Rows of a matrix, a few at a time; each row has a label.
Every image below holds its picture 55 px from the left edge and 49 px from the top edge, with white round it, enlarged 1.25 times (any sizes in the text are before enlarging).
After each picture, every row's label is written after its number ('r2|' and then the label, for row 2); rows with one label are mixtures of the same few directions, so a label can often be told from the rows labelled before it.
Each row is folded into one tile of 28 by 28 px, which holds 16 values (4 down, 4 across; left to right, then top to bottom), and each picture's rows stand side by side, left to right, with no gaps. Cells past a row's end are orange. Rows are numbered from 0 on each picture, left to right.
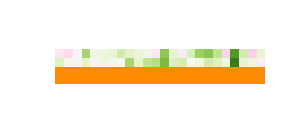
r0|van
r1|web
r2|web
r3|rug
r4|van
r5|rug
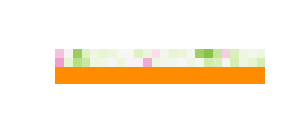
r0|rug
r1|rug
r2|rug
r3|rug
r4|van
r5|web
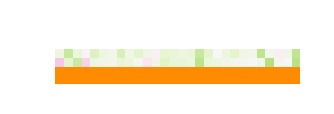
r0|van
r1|web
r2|rug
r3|rug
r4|rug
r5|web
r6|van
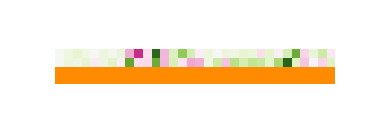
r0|rug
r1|van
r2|van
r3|web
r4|van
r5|web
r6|rug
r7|rug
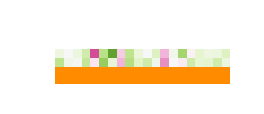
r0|van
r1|web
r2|rug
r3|rug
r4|rug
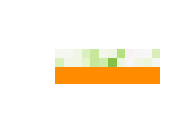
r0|van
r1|rug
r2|van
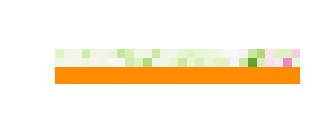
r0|web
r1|web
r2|rug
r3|rug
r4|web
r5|rug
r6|rug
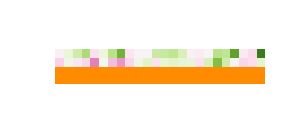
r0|web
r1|web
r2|van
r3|van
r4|rug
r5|web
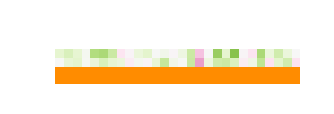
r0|van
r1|van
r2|rug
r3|van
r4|rug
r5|web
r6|van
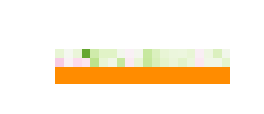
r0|web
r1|van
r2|rug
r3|rug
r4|rug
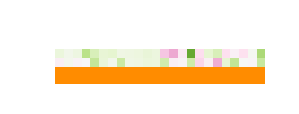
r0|web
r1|van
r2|rug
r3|van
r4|rug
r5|van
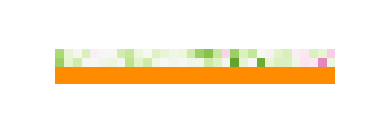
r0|rug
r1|van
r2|rug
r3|web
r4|van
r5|van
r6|web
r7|rug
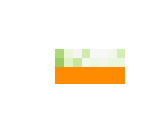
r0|rug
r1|van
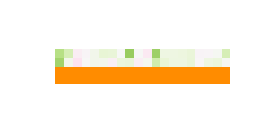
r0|rug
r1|rug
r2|web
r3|van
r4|van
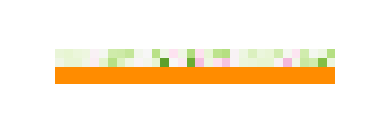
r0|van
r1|rug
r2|web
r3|van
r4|web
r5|rug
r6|rug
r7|rug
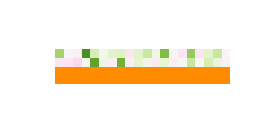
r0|web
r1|van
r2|web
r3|web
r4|web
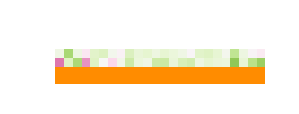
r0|van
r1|rug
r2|van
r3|web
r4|van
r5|web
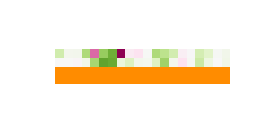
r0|web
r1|web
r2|van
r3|rug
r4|rug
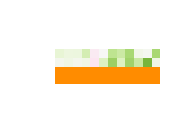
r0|web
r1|rug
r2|rug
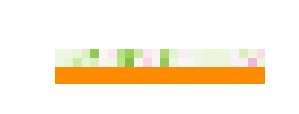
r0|rug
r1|web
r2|rug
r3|rug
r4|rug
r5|rug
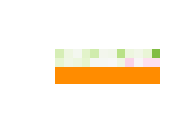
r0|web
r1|web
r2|web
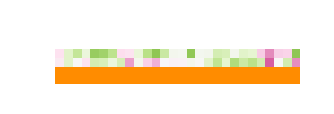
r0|web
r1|van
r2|web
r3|web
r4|rug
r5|web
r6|van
